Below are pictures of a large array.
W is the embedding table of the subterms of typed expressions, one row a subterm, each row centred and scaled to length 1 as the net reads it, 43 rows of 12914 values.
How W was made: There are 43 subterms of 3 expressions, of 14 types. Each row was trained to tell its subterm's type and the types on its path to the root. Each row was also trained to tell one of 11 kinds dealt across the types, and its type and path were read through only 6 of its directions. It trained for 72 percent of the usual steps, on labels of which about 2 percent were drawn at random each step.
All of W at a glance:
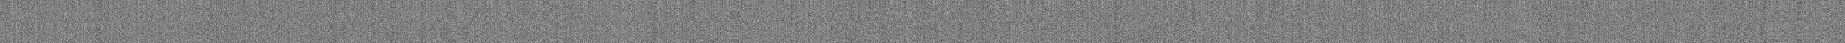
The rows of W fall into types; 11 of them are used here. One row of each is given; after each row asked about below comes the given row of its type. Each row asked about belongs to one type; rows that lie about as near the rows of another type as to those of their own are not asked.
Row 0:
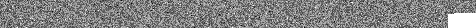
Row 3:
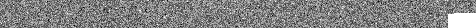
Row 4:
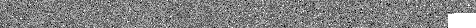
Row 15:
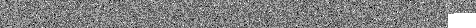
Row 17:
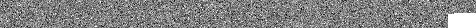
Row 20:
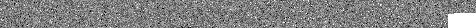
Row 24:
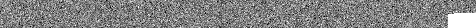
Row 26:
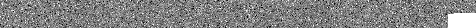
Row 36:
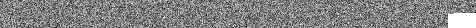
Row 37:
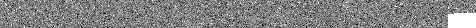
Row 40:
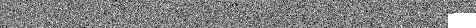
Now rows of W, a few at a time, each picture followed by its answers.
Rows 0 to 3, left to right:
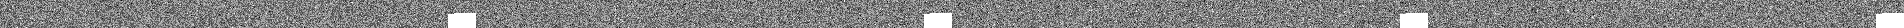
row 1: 40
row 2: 40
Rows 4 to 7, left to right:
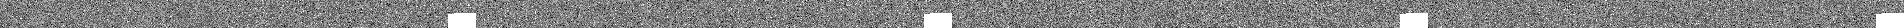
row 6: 3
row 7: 40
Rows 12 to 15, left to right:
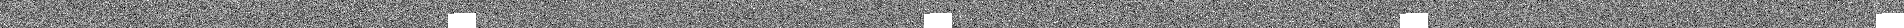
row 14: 3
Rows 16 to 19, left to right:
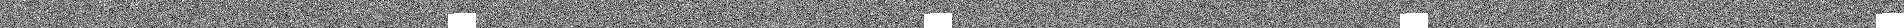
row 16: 15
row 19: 3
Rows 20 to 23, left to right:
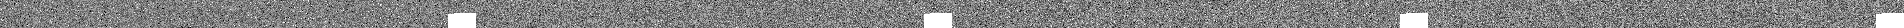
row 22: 24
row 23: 15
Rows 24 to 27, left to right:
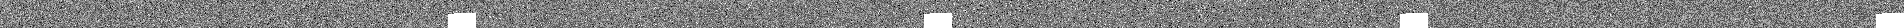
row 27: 24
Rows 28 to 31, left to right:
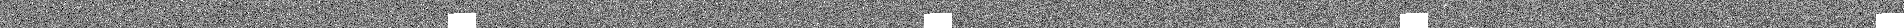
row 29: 24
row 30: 0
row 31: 15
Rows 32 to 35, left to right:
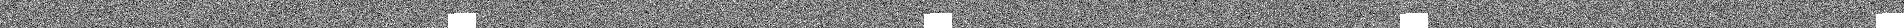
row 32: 3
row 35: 24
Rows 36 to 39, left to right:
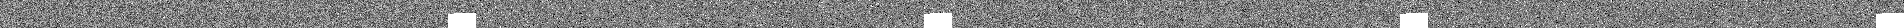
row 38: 24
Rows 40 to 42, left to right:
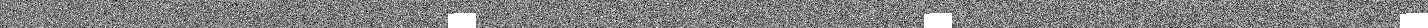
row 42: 3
